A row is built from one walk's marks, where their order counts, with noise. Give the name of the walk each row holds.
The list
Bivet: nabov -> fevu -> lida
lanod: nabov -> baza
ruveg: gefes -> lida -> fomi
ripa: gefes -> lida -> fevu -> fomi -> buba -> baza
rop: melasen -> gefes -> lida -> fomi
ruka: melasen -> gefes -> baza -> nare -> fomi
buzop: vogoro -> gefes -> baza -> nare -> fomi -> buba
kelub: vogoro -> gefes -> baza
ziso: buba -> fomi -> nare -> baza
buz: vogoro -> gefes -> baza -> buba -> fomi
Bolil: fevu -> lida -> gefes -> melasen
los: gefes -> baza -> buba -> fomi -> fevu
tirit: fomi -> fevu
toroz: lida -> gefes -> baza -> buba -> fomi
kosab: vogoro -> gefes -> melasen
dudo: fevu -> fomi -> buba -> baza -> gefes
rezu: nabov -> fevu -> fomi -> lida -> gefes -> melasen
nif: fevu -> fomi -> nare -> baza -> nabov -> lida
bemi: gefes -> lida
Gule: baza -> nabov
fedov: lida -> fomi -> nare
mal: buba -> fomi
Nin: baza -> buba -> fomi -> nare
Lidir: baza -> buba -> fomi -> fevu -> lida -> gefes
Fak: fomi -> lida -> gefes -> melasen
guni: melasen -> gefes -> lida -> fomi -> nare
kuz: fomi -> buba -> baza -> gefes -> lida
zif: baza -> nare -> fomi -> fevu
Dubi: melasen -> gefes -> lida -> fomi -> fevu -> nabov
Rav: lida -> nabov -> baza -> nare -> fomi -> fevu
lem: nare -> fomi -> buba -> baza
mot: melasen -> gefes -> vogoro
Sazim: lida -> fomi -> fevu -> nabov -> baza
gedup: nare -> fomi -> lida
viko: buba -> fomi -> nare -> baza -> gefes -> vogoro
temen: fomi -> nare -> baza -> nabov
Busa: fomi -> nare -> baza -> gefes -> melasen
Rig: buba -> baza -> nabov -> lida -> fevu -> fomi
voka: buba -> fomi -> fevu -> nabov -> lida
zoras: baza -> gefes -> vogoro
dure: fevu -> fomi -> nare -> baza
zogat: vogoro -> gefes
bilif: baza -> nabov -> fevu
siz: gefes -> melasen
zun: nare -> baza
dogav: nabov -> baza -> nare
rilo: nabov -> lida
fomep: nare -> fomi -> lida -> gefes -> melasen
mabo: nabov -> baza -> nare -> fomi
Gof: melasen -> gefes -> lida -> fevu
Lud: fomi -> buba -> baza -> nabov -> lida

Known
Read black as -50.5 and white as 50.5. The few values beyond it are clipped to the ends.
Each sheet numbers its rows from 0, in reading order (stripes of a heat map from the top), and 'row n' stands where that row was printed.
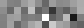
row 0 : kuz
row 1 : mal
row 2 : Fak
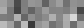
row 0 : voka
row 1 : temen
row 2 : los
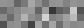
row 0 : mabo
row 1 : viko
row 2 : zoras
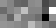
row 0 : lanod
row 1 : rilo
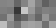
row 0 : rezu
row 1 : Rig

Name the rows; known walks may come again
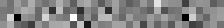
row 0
bemi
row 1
ziso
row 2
mal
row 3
lem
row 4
Rig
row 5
ruka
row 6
fedov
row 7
mabo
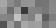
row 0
viko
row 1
ripa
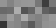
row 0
Busa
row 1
dure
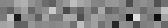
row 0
Fak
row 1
lanod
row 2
kosab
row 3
kuz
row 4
gedup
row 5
Rav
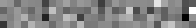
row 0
temen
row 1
Sazim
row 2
zogat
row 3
nif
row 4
zoras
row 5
mot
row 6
rilo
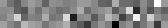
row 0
dudo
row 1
Lud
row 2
ruveg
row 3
dogav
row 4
zun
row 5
siz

